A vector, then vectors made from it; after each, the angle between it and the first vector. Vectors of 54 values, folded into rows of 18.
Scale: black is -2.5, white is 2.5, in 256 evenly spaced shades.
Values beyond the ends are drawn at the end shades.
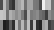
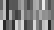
partly aligned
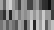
partly opposed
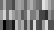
nearly parallel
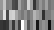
partly aligned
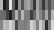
partly opposed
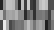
orthogonal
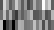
partly aligned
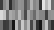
nearly parallel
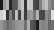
partly aligned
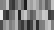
orthogonal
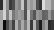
nearly parallel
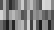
nearly parallel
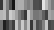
nearly parallel
